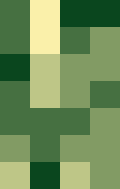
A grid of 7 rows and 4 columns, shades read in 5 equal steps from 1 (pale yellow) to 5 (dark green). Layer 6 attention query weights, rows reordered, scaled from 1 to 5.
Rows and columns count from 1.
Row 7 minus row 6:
-1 1 -1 0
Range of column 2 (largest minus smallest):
4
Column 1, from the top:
4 4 5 4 4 3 2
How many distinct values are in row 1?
3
